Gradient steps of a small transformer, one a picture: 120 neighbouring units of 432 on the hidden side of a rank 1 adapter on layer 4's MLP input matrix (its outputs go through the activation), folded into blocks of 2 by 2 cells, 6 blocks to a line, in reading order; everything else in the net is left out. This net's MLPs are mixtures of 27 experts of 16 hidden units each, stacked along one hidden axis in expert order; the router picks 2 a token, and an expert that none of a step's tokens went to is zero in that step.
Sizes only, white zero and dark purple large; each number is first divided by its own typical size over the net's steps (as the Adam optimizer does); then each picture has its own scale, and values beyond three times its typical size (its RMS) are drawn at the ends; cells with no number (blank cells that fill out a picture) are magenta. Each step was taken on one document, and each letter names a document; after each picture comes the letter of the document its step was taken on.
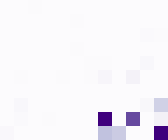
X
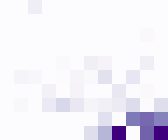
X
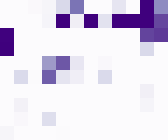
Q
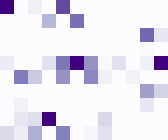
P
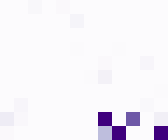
X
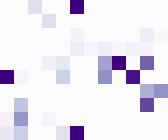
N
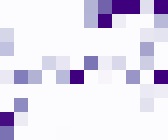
N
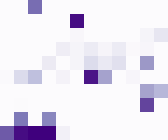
P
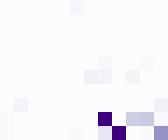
X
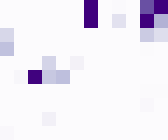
Q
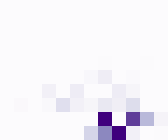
X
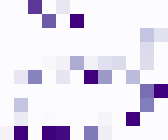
P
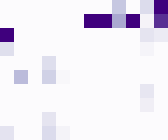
Q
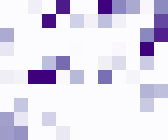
N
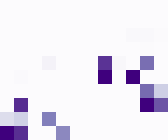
N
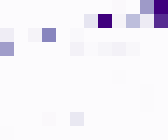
Q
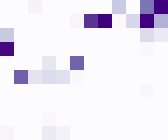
Q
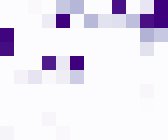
Q
